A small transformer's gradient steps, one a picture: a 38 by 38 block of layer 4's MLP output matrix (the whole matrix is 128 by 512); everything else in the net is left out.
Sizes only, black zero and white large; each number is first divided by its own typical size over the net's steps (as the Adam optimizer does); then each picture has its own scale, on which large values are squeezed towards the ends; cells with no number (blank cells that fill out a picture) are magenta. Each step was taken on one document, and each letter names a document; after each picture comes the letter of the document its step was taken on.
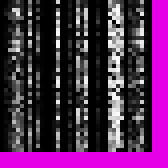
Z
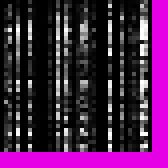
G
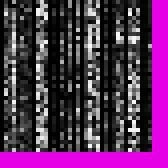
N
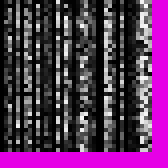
Z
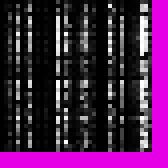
G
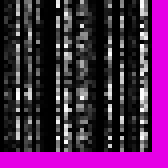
G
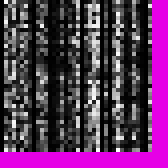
N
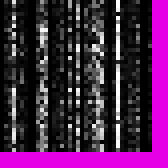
N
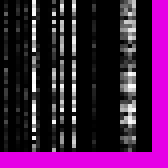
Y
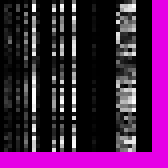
Y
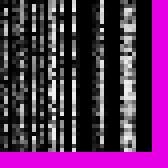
Y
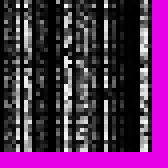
Z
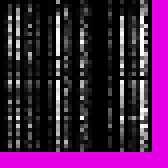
G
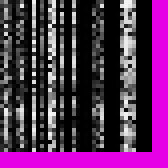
Y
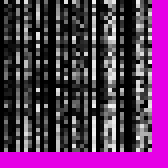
Z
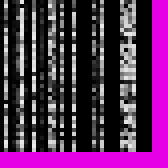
Y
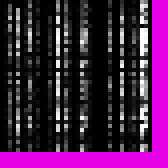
G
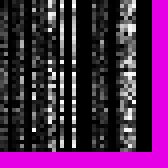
Y
